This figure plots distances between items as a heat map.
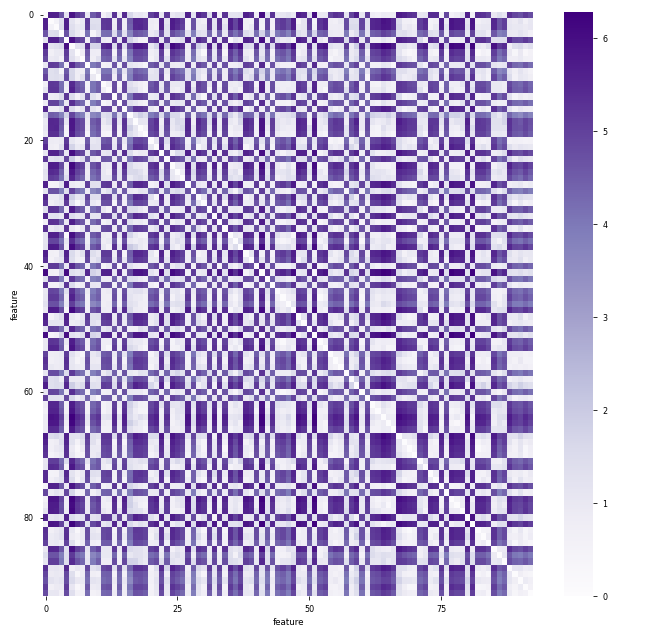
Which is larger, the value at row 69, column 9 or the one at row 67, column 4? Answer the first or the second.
the second
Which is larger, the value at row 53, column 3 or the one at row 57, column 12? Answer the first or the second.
the first
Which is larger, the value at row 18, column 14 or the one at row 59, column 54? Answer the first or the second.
the second
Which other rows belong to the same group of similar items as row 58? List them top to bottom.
1, 2, 3, 5, 6, 7, 9, 10, 13, 15, 20, 21, 23, 27, 29, 30, 32, 34, 38, 39, 41, 43, 48, 49, 51, 54, 55, 56, 59, 61, 67, 68, 69, 70, 73, 74, 76, 80, 82, 83, 84, 88, 89, 90, 91, 92
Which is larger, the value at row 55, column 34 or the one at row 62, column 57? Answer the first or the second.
the second
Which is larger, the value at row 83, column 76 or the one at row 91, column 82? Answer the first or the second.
the first
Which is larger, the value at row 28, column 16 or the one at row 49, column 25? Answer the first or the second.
the second
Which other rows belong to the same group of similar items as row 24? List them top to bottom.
0, 4, 8, 11, 12, 14, 16, 17, 18, 19, 22, 25, 26, 28, 31, 33, 35, 36, 37, 40, 42, 44, 45, 46, 47, 50, 52, 53, 57, 60, 62, 63, 64, 65, 66, 71, 72, 75, 77, 78, 79, 81, 85, 86, 87
